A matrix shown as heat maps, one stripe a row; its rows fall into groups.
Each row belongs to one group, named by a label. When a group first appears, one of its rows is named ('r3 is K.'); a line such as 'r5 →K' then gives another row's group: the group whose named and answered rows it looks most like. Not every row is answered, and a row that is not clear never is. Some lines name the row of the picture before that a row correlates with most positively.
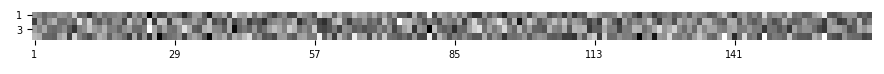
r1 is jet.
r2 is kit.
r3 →kit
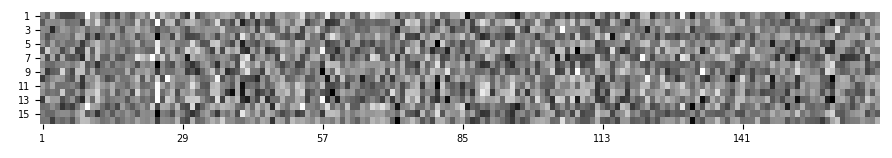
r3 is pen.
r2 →kit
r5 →kit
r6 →kit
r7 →pen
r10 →kit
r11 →kit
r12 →kit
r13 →kit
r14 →pen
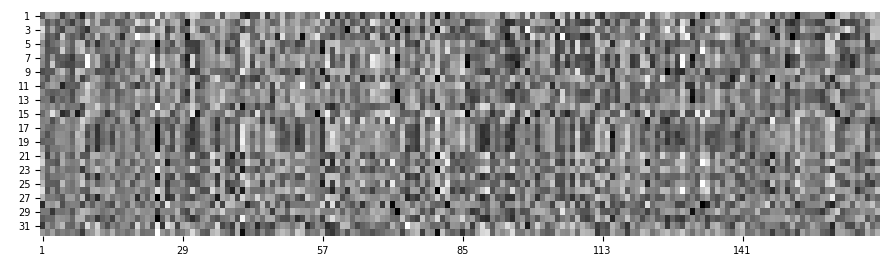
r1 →kit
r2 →pen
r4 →pen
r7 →pen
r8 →pen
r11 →pen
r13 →pen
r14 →kit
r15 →pen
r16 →jet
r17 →jet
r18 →jet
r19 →jet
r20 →jet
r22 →jet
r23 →kit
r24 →jet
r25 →jet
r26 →kit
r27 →jet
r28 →kit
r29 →pen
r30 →jet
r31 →kit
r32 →kit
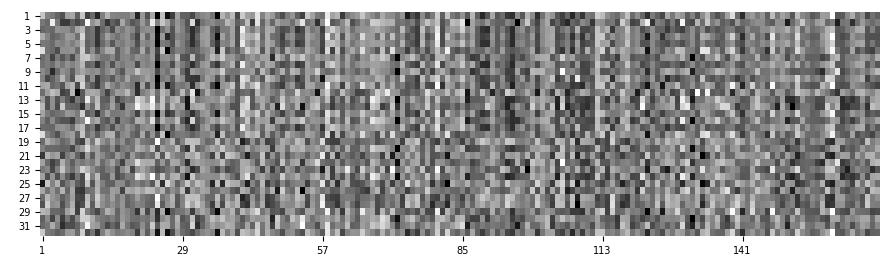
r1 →jet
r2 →pen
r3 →jet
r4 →jet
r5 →jet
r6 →jet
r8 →jet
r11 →jet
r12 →pen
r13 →pen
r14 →pen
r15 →jet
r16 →pen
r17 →jet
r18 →jet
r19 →kit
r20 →pen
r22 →pen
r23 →jet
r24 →pen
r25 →kit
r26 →pen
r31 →pen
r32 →jet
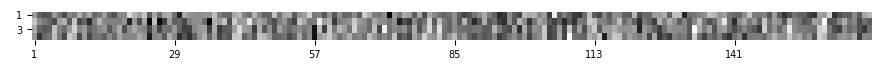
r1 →pen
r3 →jet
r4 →jet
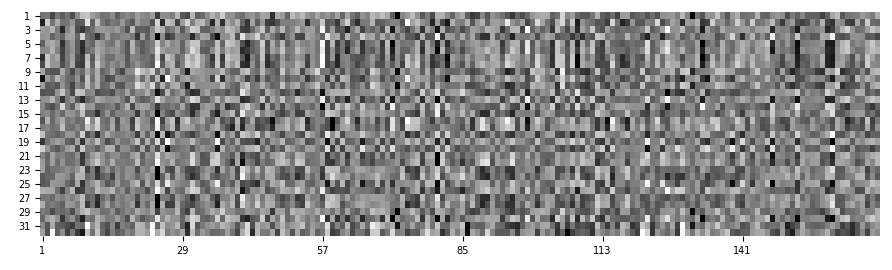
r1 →pen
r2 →kit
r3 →kit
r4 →jet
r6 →kit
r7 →kit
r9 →pen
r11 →pen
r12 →jet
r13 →kit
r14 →jet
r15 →jet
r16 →kit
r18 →jet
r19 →kit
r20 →jet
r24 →jet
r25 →kit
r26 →kit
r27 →jet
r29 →pen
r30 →kit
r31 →pen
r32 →pen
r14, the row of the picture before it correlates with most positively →3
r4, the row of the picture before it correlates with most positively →2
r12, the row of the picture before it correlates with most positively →4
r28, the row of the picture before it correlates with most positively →2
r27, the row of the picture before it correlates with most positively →2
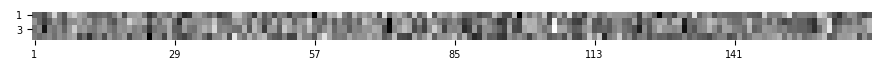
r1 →jet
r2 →pen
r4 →jet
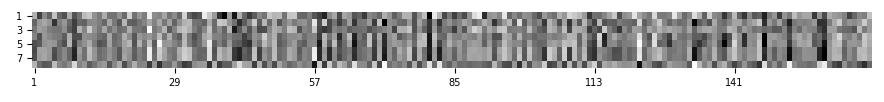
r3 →kit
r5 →kit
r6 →kit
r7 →kit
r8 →jet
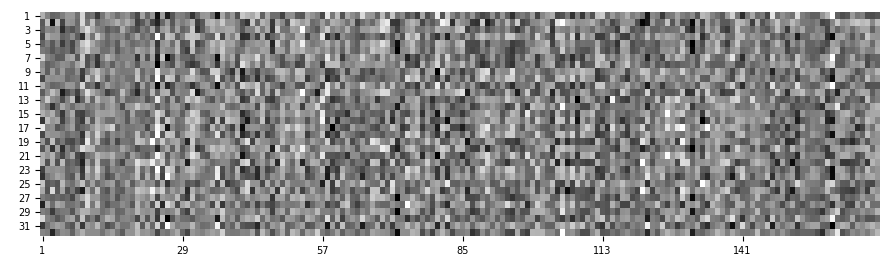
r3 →pen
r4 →kit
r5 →pen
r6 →pen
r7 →jet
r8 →jet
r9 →kit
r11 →jet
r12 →pen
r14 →pen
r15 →kit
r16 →kit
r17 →kit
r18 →kit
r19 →pen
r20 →pen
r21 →kit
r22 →pen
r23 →kit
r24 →kit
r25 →jet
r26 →pen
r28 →kit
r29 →pen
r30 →jet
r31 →kit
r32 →pen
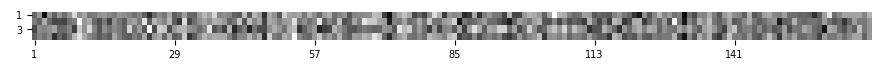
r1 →pen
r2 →pen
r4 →pen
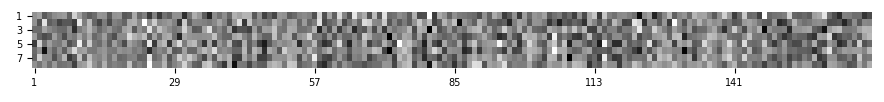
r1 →jet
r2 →pen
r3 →kit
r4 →pen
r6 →pen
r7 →kit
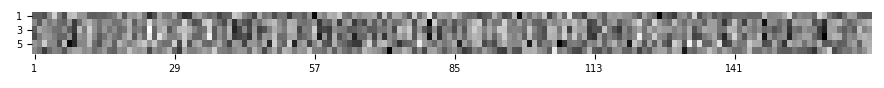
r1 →jet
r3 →kit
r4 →kit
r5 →pen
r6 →pen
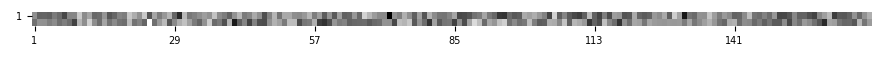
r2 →kit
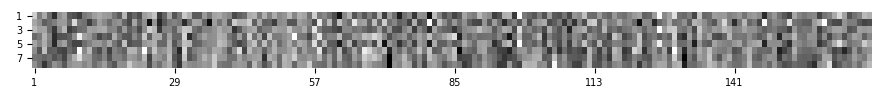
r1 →kit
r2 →jet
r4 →pen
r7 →pen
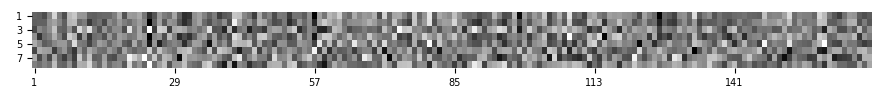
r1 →jet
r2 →jet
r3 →kit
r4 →jet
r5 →jet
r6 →kit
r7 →pen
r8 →kit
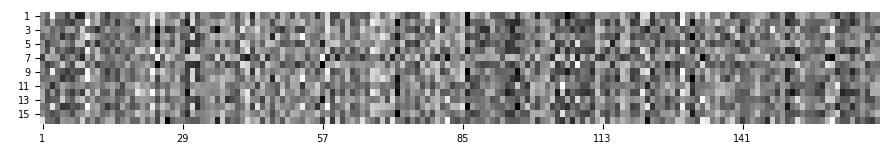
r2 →pen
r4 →pen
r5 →jet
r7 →kit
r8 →jet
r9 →pen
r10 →pen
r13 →jet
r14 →pen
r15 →pen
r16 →jet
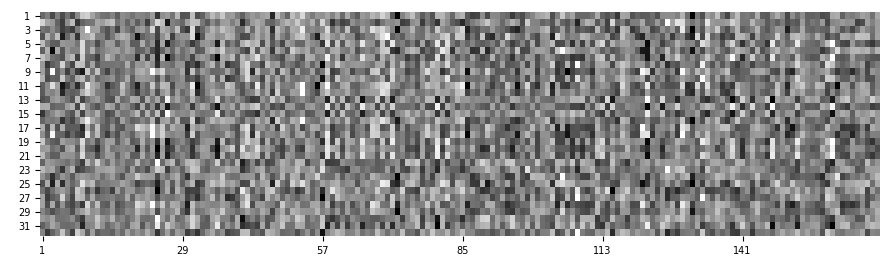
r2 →kit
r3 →pen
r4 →pen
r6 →pen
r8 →jet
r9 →pen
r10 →jet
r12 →pen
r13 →kit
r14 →jet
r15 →kit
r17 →pen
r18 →pen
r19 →jet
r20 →jet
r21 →jet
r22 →kit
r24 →pen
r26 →jet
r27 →jet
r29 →pen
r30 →kit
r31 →kit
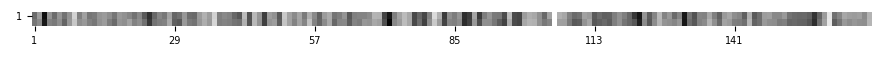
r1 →pen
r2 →pen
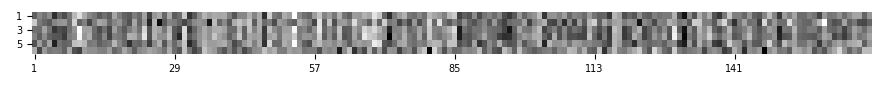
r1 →pen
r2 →jet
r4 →pen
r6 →kit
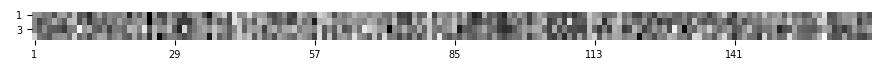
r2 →jet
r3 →pen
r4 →jet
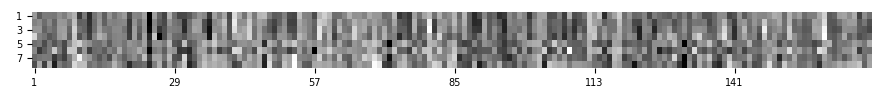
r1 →jet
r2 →jet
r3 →jet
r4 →jet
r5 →pen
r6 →jet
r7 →pen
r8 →pen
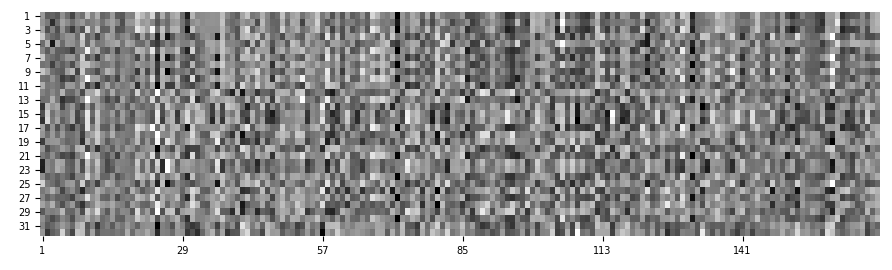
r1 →pen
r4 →jet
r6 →pen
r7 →jet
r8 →pen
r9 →jet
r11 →jet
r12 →kit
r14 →kit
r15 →kit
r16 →kit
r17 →pen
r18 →kit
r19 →kit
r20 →jet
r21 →pen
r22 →kit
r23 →kit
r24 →pen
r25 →jet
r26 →kit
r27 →pen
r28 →kit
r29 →kit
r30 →pen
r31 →jet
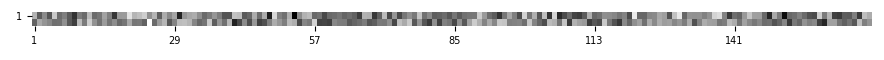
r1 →pen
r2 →kit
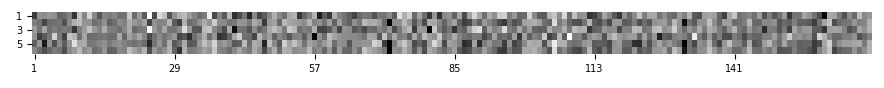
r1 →kit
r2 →pen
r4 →jet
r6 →pen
